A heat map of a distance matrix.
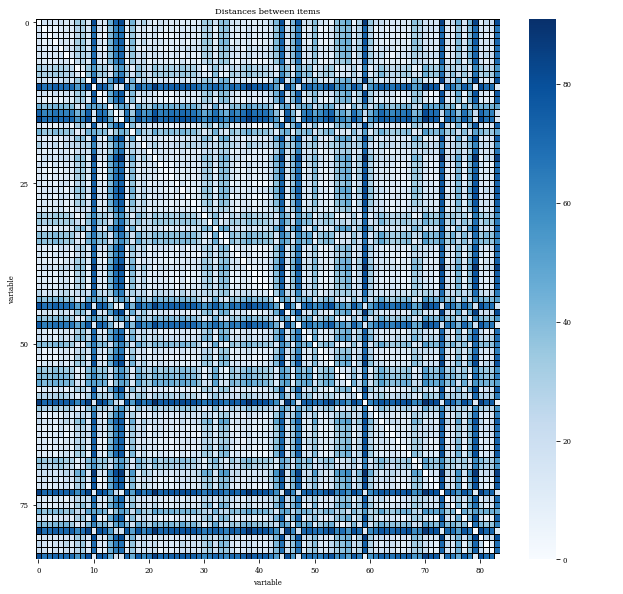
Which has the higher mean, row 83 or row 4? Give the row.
83
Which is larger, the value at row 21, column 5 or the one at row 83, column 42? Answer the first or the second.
the second
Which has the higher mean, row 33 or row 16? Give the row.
33
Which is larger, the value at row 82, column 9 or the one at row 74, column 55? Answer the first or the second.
the second
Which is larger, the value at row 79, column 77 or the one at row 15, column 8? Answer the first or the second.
the first
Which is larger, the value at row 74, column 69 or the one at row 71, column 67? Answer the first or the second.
the first
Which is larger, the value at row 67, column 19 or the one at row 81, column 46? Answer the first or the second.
the second
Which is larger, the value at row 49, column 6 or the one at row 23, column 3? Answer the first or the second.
the first
